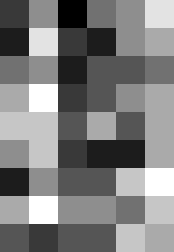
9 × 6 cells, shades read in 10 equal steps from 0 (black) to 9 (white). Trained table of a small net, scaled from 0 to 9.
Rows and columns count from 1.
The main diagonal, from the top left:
2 8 1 3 3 6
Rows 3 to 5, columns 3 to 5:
1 3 3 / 2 3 5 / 3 6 3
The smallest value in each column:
1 2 0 1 1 4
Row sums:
24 23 20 31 32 22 28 36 24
